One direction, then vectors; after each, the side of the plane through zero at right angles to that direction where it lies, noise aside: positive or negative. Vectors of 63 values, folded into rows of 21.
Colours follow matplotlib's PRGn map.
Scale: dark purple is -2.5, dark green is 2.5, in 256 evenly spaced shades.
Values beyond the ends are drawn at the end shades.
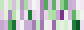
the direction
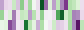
negative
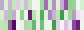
negative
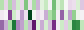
positive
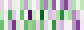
negative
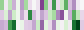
positive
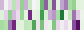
negative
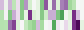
negative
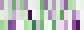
negative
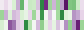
negative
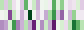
positive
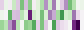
negative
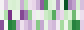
positive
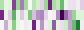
positive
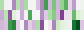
positive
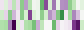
negative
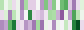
positive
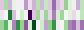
negative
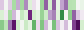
negative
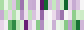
positive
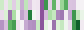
positive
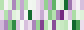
positive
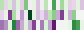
positive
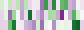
positive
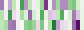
negative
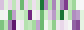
negative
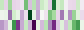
positive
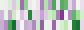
positive
